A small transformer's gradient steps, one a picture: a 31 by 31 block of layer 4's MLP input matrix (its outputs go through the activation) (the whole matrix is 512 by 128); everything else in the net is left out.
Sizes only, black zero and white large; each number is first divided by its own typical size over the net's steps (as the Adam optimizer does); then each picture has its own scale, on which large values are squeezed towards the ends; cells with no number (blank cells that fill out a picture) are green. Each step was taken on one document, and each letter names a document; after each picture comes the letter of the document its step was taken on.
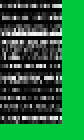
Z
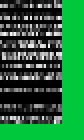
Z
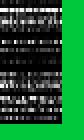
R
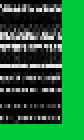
Z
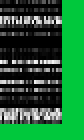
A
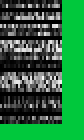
Z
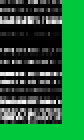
A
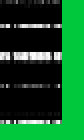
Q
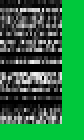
Z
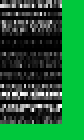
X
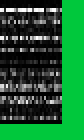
R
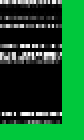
Q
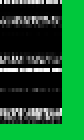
A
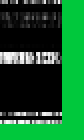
Q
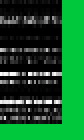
A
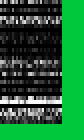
A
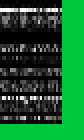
R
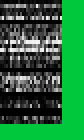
Z
